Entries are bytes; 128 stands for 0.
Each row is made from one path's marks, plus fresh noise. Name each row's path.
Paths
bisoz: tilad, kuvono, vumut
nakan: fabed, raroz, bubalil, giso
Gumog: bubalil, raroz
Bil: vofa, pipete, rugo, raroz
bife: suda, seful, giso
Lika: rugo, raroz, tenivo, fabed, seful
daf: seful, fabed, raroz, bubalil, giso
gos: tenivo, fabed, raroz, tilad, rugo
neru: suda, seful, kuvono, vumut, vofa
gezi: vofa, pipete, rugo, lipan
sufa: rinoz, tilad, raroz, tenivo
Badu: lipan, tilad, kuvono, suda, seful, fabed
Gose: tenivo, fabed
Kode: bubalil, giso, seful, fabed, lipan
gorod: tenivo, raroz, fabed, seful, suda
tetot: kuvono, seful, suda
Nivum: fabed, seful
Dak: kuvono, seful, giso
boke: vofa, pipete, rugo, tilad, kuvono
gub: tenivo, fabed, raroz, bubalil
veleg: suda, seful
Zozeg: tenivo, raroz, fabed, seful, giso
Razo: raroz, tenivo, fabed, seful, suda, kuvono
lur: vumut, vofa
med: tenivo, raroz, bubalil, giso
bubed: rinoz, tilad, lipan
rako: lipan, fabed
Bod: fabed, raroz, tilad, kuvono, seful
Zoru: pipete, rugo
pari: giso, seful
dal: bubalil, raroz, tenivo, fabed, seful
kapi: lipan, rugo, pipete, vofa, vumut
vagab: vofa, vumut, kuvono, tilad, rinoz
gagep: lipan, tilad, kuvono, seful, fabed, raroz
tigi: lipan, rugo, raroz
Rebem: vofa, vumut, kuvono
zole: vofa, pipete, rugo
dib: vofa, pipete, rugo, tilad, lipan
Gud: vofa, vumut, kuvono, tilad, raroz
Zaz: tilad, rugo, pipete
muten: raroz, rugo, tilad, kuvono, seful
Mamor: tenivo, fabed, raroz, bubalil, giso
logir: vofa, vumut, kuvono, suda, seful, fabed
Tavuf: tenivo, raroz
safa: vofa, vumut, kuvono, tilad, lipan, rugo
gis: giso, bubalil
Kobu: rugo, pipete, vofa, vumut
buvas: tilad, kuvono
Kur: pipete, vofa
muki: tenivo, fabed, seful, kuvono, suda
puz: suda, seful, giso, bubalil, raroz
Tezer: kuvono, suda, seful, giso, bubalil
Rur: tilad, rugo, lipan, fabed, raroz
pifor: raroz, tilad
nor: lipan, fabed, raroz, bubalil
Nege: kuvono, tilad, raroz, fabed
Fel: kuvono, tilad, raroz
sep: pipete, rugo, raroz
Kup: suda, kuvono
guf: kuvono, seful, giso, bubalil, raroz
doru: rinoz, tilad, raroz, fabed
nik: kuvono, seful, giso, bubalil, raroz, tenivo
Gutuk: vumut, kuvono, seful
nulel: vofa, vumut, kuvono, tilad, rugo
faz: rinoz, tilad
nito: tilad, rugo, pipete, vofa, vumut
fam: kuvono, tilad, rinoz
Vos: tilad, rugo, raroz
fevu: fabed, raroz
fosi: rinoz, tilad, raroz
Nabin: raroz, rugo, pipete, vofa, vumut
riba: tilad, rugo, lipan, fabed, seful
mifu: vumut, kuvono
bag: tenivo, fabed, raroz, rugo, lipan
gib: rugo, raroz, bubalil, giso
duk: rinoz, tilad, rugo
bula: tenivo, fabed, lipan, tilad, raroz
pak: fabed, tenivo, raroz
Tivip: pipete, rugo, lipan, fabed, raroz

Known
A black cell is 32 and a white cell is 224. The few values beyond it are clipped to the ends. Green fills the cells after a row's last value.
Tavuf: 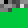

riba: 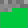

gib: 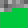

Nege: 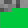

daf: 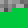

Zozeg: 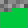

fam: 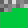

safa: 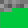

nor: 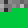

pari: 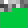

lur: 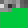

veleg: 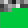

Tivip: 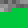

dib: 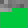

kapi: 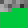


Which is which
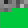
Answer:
bula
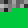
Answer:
rako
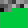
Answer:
Kup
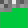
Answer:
bubed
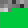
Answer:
sep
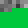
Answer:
Fel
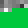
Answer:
Zaz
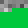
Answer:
nito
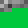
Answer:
Rebem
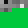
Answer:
gub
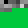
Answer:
pak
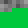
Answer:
Rur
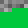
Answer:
nulel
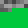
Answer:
gorod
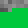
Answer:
Badu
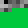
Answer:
fevu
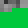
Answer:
gos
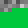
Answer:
sufa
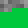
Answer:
muten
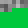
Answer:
puz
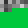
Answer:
Gumog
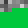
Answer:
med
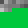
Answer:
gezi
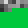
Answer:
tetot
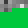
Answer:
Mamor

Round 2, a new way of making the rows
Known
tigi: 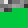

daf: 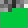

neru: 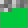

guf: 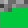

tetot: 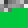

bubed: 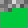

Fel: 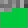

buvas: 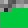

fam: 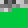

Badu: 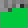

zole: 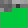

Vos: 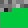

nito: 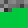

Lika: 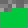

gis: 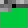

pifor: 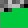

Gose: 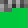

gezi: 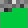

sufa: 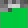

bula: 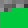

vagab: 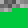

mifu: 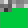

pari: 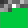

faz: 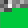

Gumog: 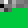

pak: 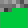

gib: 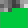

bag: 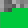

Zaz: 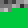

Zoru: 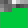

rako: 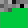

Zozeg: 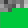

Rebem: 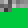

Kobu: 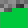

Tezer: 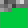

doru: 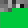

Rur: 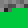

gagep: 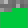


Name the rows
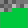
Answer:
dal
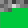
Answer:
nik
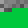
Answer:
kapi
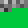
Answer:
Bil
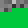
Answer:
dib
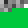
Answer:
gorod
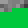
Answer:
fosi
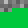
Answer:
Gud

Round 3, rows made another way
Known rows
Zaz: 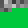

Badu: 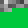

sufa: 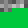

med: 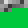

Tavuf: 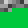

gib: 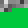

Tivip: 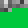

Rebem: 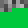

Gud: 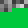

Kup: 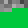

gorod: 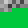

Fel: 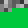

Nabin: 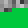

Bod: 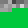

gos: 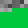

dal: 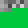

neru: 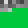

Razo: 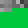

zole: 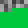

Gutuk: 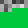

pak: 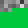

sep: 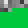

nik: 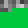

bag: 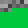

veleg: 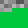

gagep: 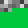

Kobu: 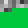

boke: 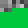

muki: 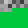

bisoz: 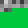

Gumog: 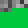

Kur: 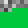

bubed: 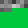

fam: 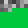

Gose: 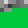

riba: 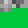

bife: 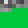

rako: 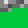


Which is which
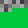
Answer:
mifu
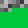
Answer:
bula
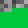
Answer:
logir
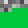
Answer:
Zoru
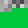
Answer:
Lika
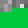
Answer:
Nivum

